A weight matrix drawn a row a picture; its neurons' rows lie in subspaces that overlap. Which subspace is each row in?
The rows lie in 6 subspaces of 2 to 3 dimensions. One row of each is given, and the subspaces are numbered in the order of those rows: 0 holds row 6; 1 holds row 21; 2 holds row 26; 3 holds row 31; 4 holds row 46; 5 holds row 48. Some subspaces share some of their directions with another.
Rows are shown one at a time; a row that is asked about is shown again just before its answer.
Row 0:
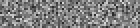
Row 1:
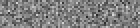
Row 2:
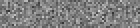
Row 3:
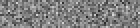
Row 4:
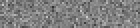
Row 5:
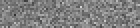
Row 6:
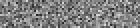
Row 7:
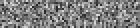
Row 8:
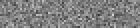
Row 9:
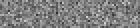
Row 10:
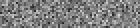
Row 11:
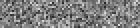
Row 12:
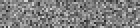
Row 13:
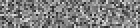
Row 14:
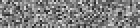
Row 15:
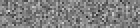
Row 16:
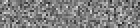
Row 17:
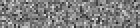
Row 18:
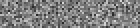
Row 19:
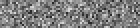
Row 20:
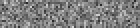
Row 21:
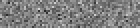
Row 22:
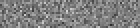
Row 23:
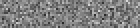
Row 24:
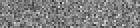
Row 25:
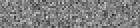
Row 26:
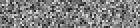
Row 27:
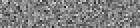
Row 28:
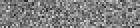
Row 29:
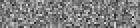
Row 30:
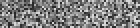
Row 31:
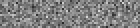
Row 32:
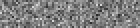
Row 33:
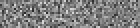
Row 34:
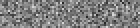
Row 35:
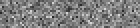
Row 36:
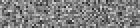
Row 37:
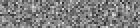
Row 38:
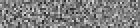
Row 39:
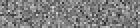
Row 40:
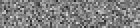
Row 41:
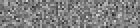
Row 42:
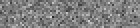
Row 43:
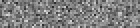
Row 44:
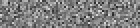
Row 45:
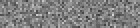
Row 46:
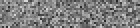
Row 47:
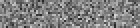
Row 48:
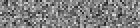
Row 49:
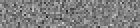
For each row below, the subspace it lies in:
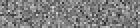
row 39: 5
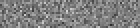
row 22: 3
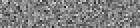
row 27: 1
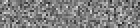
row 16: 5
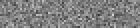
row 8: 0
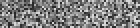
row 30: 4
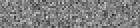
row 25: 1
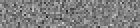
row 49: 3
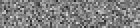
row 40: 4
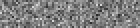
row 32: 2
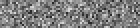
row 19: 2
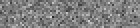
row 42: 2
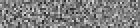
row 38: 3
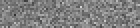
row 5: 4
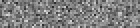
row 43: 1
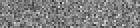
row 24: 4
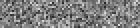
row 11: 1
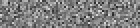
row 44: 1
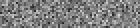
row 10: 2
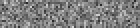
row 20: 5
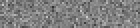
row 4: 5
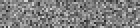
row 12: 4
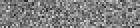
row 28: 4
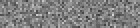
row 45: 0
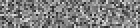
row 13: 5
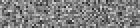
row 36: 1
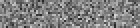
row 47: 0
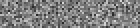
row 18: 0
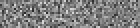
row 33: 3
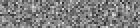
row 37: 3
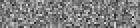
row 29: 0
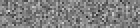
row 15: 4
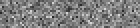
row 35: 2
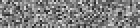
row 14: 1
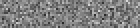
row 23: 5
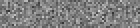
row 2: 4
